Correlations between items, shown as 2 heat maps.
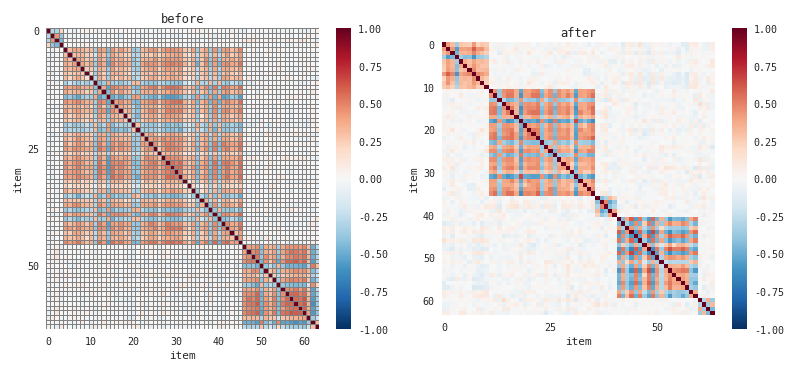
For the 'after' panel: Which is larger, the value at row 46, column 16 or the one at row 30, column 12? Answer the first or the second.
the second
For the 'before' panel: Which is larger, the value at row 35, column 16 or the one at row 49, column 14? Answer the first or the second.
the second
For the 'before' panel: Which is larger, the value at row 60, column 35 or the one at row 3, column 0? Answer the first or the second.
the second
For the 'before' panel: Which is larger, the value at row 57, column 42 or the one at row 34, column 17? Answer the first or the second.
the second
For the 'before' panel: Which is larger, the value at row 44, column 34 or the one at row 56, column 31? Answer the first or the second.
the first
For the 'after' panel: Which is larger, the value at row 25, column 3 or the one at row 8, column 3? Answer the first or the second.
the first
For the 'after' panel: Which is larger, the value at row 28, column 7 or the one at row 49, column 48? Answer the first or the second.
the first
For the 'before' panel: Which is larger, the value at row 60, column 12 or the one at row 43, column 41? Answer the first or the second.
the second
